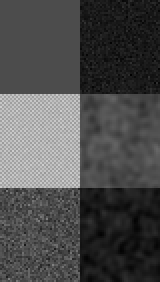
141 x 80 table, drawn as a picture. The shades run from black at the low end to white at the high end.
It is made of 3 by 2 panels. Panel 1,1: low, flat. Panel 1,2: very low, fine-grained, faint in contrast. Panel 2,1: high, checkered. Panel 2,2: low, blotchy, faint in contrast. Panel 3,1: low, fine-grained. Panel 3,2: very low, blotchy, faint in contrast.
